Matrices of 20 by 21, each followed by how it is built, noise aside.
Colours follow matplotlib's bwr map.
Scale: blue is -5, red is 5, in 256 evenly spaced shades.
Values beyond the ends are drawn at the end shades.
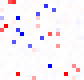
sparse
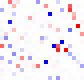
sparse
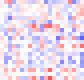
low rank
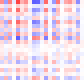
low rank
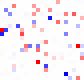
sparse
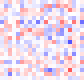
low rank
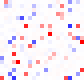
sparse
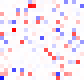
sparse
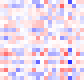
low rank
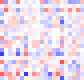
low rank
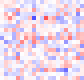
low rank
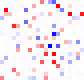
sparse
